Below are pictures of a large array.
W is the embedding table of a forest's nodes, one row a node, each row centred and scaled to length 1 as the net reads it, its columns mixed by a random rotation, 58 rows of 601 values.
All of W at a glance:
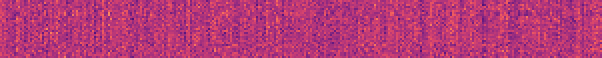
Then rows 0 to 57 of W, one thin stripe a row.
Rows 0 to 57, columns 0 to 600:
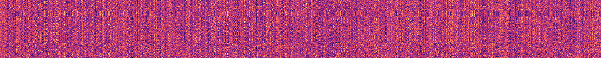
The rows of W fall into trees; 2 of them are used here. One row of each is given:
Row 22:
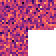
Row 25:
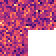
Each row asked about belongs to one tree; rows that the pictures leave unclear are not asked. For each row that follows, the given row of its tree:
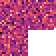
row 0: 22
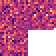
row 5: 22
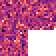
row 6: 25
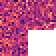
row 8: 25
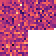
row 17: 22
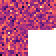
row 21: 22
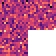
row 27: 22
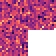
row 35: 25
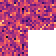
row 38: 25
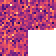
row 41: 22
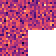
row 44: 25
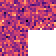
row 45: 25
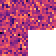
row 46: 22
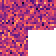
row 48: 22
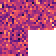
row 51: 22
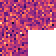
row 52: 25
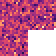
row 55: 25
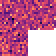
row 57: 22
